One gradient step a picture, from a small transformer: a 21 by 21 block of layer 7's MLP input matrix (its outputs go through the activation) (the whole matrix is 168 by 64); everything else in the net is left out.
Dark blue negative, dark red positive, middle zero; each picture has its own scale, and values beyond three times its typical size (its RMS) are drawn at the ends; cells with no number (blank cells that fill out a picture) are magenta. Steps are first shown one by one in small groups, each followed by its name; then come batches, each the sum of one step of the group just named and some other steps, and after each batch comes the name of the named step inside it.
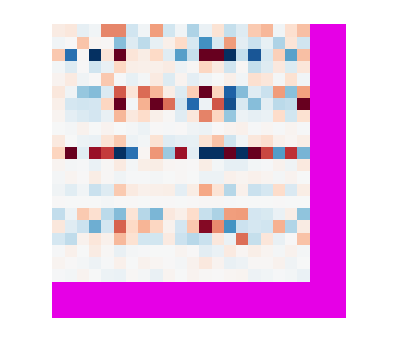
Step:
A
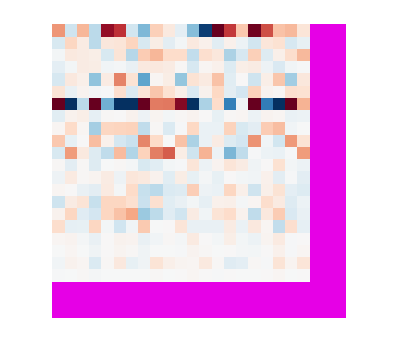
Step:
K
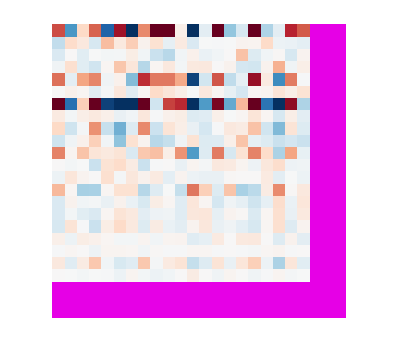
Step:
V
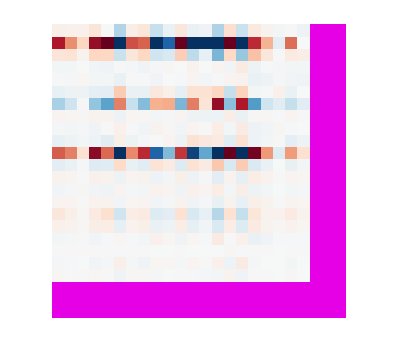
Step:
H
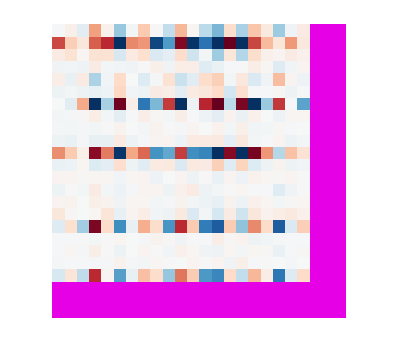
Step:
H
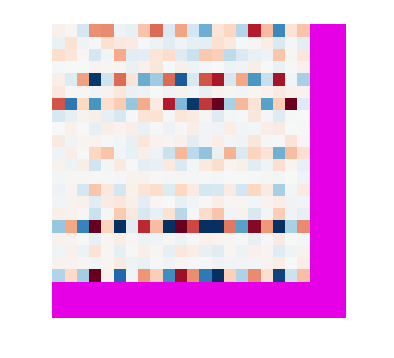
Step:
K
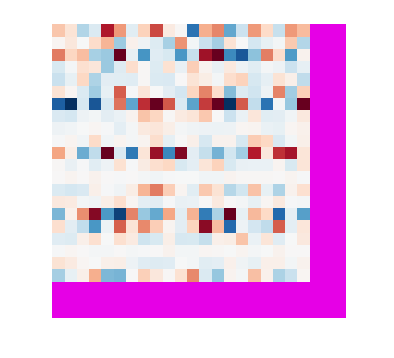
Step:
A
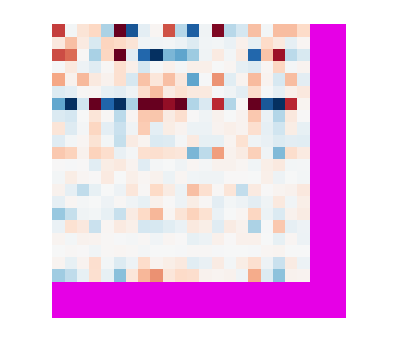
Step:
V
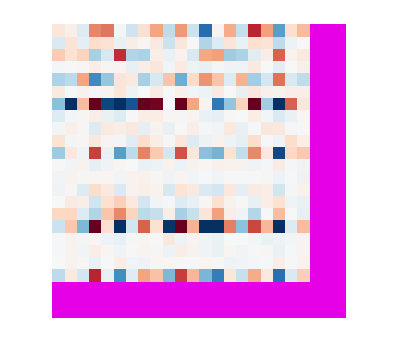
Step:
K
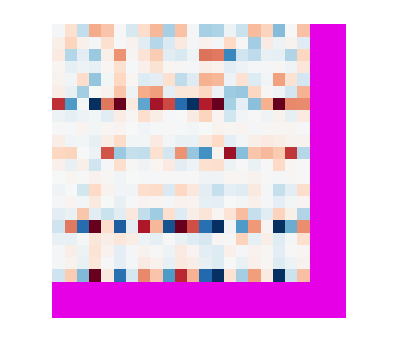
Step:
A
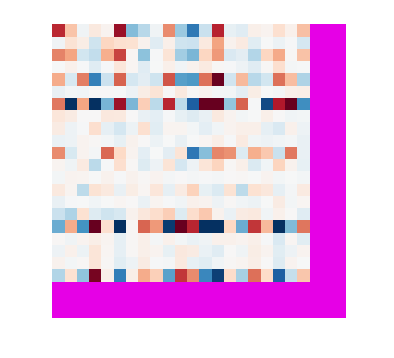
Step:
V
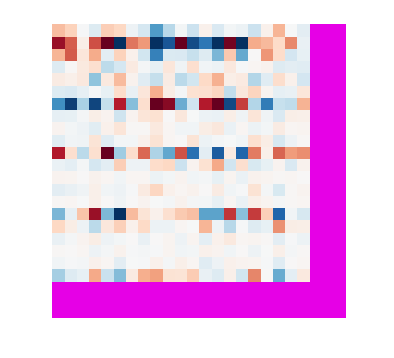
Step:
H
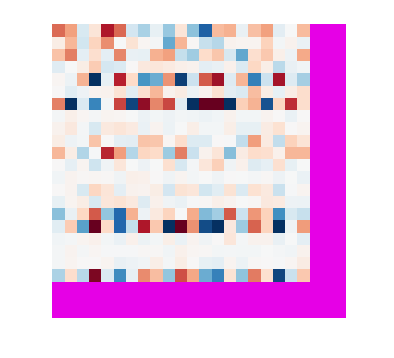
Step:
K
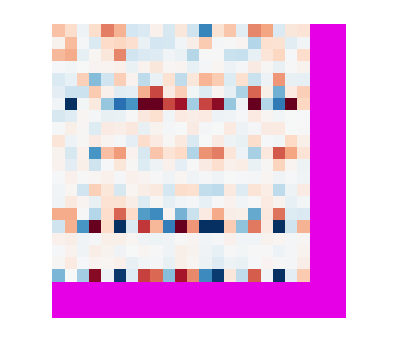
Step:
K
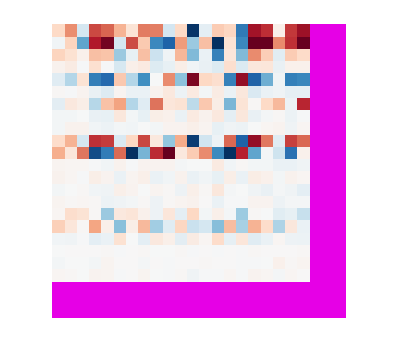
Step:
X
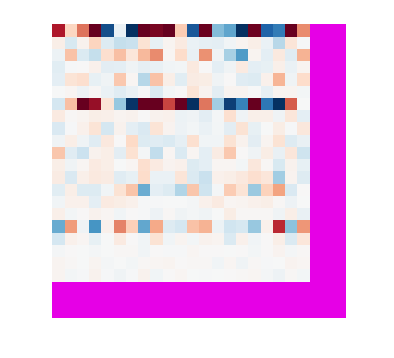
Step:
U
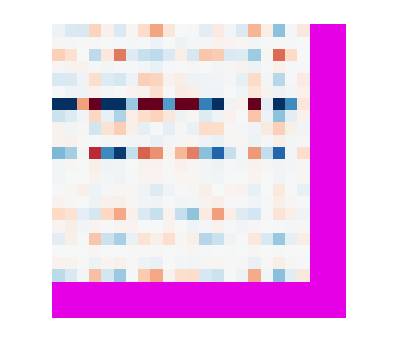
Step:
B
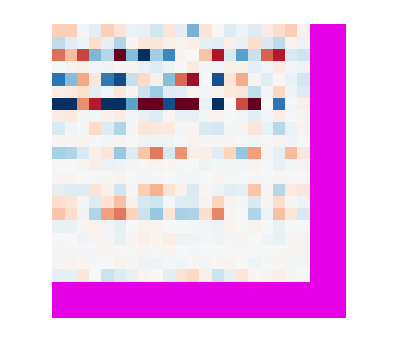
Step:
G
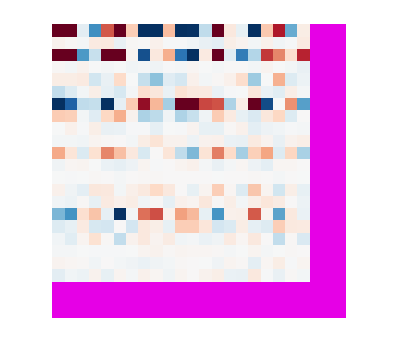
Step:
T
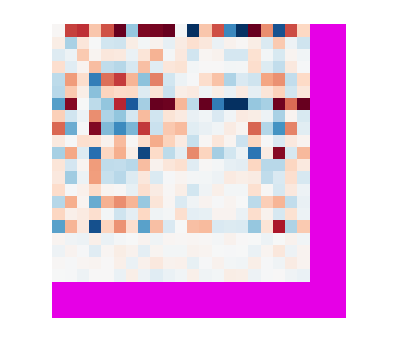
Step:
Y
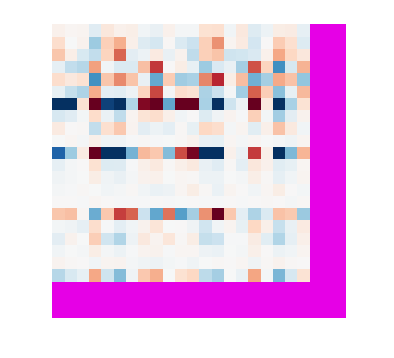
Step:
B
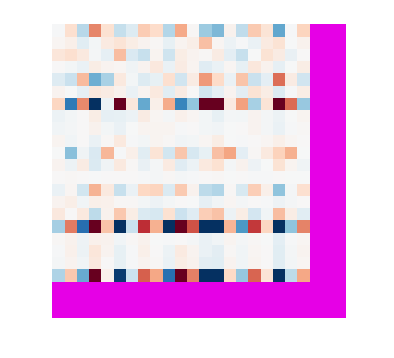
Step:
G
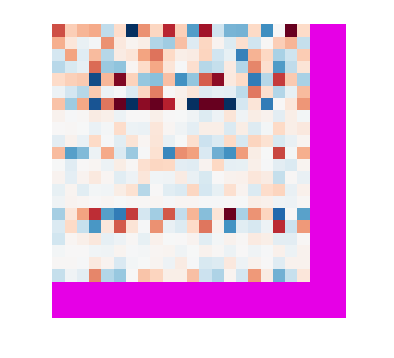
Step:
U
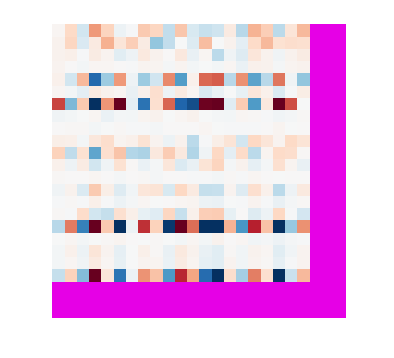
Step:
X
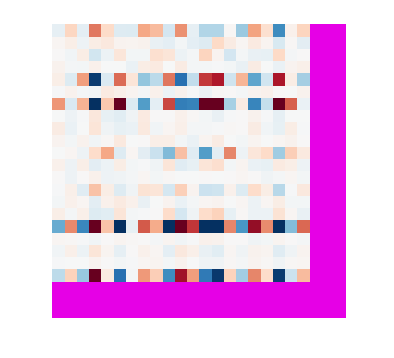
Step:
Y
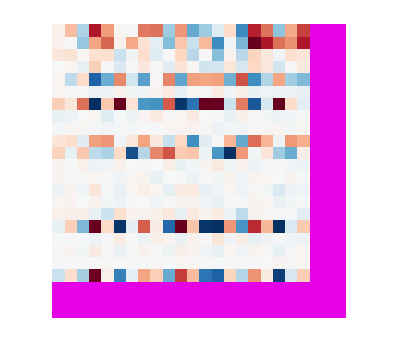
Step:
X
